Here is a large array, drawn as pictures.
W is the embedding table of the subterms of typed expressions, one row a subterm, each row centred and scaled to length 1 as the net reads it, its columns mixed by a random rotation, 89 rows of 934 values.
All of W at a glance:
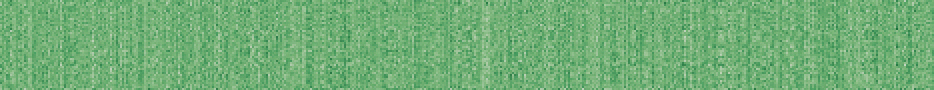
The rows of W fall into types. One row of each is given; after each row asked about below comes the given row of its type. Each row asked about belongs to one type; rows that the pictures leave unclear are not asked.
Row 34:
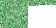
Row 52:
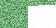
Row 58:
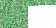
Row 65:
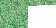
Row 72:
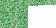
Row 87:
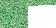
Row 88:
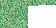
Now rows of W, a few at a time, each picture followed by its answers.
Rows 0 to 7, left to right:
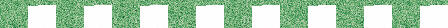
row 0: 65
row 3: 87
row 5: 88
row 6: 34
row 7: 65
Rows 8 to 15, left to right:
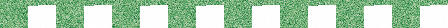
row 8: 88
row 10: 88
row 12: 72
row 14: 52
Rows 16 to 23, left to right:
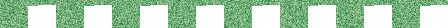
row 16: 87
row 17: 65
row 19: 58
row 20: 52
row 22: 34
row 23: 72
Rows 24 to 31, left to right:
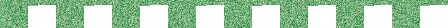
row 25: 88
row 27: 52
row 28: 65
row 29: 65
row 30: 72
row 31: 34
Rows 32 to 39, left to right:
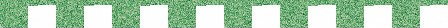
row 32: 34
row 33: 58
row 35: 72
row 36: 34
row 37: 87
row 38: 34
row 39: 87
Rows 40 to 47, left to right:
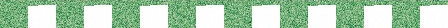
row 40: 52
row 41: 87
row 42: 52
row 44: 34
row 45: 65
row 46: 65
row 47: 65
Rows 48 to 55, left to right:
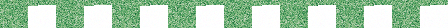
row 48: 52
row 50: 88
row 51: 88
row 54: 88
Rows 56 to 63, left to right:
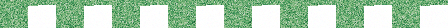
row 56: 52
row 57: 65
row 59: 34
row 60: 34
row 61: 58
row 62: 88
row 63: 34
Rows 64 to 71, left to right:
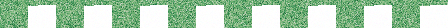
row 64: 65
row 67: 72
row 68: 34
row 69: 87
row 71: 52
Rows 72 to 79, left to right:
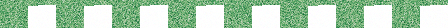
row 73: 72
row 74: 52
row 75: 52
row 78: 52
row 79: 58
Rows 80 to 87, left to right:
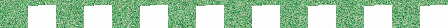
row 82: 72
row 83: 65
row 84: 58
